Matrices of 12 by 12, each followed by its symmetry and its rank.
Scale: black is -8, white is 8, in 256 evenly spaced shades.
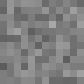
neither, full rank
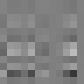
neither, rank one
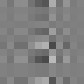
neither, rank one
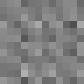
antisymmetric, rank two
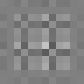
symmetric, rank one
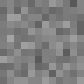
neither, full rank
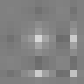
symmetric, rank one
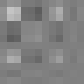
symmetric, rank one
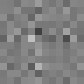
antisymmetric, rank two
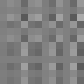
neither, rank one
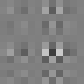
neither, rank one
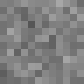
neither, full rank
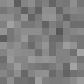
neither, full rank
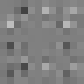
antisymmetric, rank two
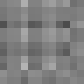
antisymmetric, rank two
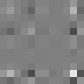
symmetric, rank one
